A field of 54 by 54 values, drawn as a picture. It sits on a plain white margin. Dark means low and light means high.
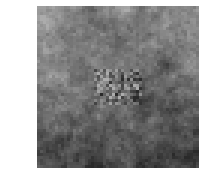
Grain: blotchy. Roughest part: centre. Odd patch: rougher, in the centre. Slope: up to the top.
